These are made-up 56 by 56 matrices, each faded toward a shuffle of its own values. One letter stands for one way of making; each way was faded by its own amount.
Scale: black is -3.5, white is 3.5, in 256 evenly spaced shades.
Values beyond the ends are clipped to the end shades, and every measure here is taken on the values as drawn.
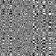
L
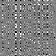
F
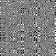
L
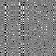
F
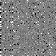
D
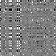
F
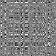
L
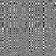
F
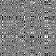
L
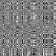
F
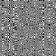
L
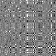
F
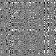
L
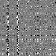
L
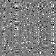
D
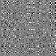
L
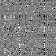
D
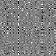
L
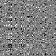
D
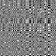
F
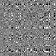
L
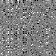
D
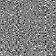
D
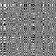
F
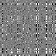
F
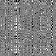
L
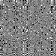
D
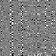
L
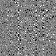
D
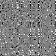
D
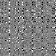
L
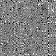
D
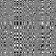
F
